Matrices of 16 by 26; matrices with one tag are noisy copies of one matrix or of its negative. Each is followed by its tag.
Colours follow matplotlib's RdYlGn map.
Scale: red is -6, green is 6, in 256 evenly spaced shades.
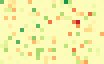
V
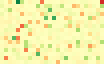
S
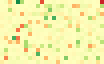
S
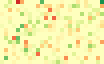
S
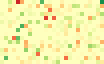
S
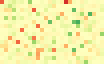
V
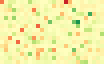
V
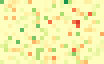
V
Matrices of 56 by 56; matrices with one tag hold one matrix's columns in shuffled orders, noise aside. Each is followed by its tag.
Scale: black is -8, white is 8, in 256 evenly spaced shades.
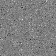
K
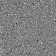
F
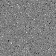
F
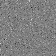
K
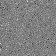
K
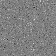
K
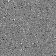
K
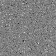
F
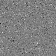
F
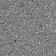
F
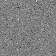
K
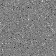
K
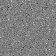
K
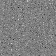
K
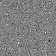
F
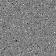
F
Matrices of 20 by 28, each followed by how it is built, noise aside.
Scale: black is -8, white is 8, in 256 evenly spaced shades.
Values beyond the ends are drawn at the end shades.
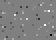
sparse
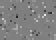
sparse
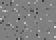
sparse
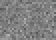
noise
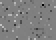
sparse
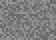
noise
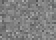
noise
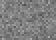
noise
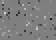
sparse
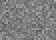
noise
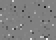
sparse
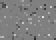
sparse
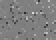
sparse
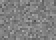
noise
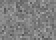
noise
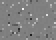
sparse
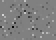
sparse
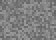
noise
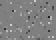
sparse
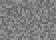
noise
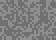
noise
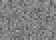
noise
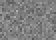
noise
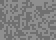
noise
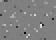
sparse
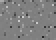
sparse
